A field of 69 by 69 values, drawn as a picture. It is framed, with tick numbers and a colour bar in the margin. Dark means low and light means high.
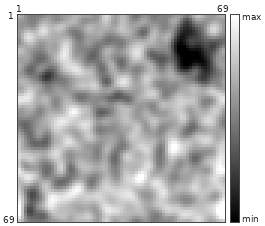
The halves do not mirror each other. A single dip lies in the top right. The ninth with the lowest average is the top right. There are no lone odd cells.
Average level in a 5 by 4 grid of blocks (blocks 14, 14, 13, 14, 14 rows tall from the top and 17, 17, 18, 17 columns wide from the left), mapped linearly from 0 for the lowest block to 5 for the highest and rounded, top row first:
4 3 3 0 | 3 3 3 1 | 4 4 4 4 | 4 3 4 4 | 4 5 5 5
